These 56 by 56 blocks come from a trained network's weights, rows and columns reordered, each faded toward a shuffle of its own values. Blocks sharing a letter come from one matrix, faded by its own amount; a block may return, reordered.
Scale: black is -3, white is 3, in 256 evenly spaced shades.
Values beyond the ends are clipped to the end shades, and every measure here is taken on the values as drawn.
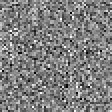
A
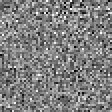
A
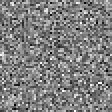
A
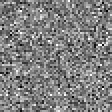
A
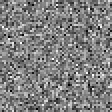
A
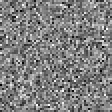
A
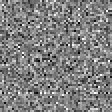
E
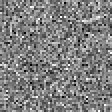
A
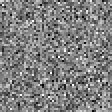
E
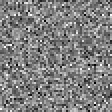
A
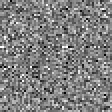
E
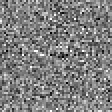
A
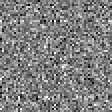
E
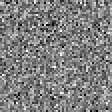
E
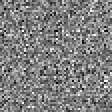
A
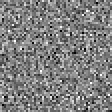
E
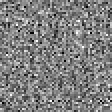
E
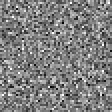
E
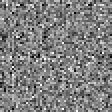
E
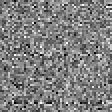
E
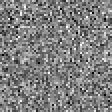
E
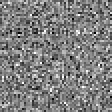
E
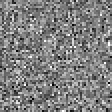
A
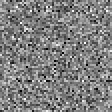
E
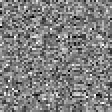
E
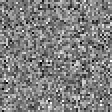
A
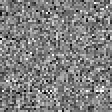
E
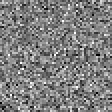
A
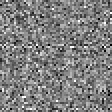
E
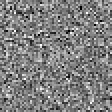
A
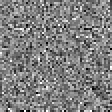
E
